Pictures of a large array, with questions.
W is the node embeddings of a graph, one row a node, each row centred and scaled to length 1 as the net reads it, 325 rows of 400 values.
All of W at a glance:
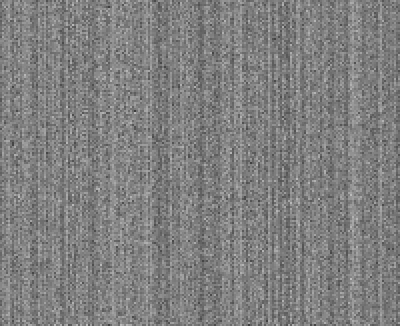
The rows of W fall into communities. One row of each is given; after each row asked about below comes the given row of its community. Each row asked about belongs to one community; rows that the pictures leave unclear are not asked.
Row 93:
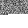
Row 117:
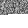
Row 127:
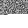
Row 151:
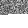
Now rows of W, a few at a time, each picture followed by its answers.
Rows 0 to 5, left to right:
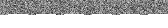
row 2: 151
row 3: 151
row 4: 127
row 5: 127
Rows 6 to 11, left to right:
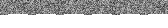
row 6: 127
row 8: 117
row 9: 151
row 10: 117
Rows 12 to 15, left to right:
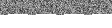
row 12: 93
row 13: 93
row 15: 93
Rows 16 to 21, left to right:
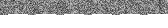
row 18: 151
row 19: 151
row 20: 117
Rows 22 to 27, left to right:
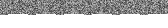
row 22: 127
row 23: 151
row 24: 151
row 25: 93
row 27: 127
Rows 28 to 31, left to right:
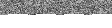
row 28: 93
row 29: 117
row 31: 151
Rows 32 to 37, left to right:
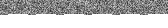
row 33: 93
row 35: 93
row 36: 93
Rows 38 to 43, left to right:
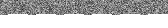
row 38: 127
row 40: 127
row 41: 151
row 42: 127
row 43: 93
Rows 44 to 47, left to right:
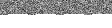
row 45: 117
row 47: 93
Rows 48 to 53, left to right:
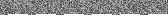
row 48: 151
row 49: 93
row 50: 151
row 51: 117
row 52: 127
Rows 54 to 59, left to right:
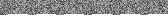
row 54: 151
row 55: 151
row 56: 117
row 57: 151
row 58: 151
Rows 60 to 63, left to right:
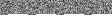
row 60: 151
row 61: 127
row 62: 117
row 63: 117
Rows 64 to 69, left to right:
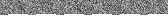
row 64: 127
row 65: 93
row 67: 117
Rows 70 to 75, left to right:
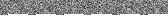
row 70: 93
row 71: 127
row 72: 151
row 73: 151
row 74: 117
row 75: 151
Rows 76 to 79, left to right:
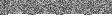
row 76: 151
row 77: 151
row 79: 151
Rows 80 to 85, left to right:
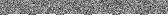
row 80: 151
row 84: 151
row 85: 151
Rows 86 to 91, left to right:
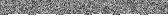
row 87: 93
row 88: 117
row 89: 93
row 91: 127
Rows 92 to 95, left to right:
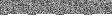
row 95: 127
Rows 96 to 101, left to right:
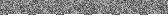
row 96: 127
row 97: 151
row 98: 127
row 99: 151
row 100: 117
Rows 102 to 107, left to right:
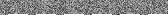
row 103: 151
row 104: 151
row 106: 151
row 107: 117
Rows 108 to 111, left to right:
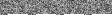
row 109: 151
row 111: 127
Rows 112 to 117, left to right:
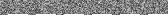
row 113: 151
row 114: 117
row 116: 117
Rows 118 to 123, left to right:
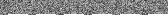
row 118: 151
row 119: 127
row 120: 151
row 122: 151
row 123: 93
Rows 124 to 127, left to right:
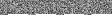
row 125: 93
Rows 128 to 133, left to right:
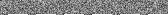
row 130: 151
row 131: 127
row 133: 127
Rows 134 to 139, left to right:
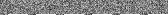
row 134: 151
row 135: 127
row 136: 93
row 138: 93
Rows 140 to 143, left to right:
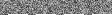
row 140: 127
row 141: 117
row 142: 93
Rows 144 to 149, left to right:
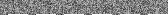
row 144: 117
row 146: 127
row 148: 93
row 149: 151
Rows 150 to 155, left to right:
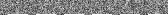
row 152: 93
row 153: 93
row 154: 127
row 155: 151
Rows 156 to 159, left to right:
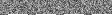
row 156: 127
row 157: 117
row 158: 117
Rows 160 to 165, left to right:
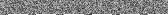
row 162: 127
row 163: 117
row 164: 117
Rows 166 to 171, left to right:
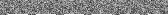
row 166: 117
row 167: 127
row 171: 151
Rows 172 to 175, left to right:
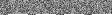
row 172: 151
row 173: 127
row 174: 151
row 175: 127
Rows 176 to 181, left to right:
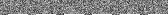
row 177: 151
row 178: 93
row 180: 117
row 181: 117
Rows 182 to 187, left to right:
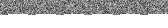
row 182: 93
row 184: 117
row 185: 93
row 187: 151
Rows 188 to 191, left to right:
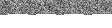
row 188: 151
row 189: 127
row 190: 117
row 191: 127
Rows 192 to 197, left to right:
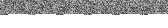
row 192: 93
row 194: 151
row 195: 127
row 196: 151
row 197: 151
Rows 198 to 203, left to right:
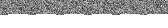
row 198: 127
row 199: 151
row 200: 117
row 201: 117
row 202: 127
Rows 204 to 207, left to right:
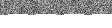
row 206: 93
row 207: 151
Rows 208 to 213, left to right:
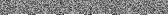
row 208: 151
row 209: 151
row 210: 93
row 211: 127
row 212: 151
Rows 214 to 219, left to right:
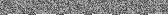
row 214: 151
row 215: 93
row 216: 127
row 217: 93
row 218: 117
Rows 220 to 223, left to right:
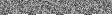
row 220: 93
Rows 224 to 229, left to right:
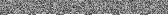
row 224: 117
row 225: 93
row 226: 151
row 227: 93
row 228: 93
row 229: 127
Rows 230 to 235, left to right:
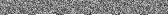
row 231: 93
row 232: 151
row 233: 117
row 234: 117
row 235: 117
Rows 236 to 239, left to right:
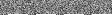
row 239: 117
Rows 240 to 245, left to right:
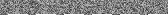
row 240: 151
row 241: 151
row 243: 93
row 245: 117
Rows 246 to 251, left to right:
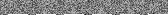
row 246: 117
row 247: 151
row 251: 117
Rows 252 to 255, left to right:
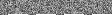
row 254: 151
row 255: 117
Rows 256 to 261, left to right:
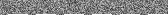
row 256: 151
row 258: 93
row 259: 151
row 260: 117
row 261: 117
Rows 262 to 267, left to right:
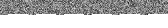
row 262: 117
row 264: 117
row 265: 117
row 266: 117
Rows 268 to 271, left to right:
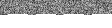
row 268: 117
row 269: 93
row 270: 117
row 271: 117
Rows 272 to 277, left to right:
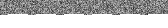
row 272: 117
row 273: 151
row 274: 93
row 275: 127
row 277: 151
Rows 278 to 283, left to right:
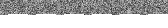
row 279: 127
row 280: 93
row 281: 117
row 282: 151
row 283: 151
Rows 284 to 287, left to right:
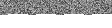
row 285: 117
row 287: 127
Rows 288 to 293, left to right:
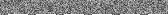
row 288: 93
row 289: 127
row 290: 117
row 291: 127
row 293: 127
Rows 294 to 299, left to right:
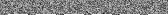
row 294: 93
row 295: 117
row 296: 127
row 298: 117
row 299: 127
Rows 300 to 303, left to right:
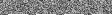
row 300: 127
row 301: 151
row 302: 151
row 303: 151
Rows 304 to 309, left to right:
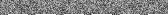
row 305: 117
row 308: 127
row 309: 117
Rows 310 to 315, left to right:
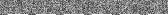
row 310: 117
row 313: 151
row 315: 151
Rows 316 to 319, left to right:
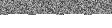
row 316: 117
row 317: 93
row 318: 93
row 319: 127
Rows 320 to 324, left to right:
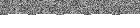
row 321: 151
